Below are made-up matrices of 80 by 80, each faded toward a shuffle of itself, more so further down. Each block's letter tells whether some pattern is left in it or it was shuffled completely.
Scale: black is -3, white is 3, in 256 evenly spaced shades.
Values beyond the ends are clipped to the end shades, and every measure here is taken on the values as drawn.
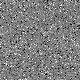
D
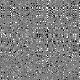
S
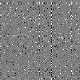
S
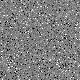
D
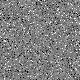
D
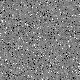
D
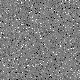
D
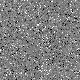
D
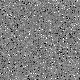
D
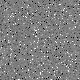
D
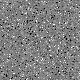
D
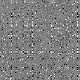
S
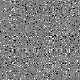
S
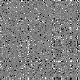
S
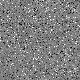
D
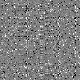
S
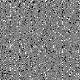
S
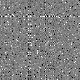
S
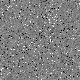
D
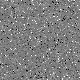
D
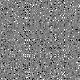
S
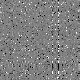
S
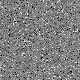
D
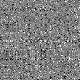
S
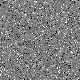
D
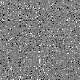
S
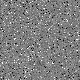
D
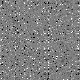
S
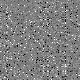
S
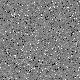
D
